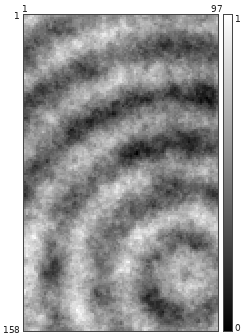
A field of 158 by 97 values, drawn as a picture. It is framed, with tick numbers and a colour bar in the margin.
Neither half mirrors the other. No lone cell stands out from its neighbours. Concentric rings centre on the bottom right. The top right is the ninth with the lowest average. The bottom left is the ninth with the highest average.
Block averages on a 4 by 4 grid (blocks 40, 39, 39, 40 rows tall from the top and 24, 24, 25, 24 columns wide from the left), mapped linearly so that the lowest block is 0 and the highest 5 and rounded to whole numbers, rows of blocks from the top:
2 4 3 1 / 2 2 0 0 / 4 4 4 3 / 4 5 3 4
